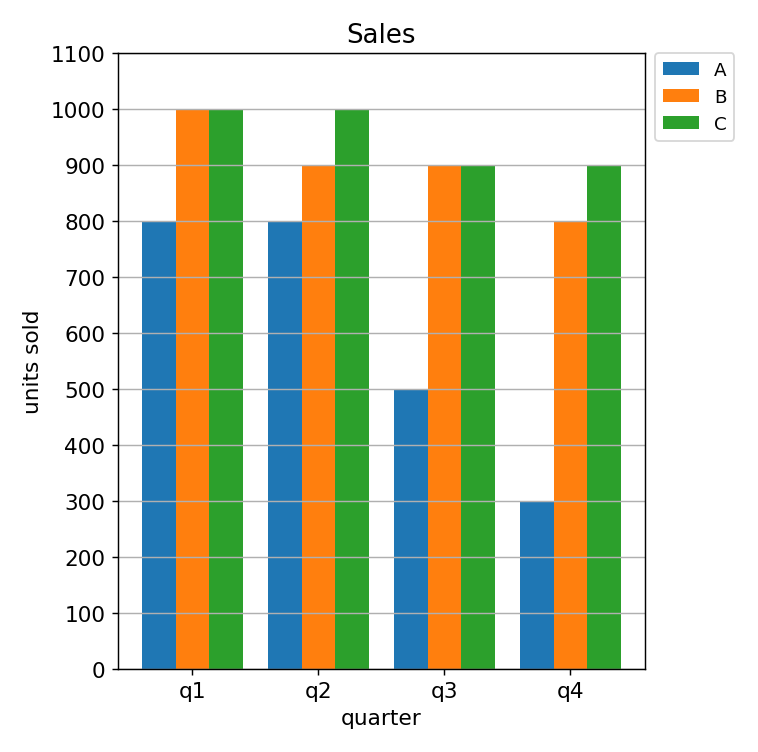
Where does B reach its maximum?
q1
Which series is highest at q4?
C
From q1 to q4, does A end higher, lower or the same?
lower
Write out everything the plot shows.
Title: Sales
x-axis: quarter, ticks q1 q2 q3 q4
y-axis: units sold, ticks 0 100 200 300 400 500 600 700 800 900 1000 1100
Legend: A, B, C
Values:
A: 800 800 500 300
B: 1000 900 900 800
C: 1000 1000 900 900
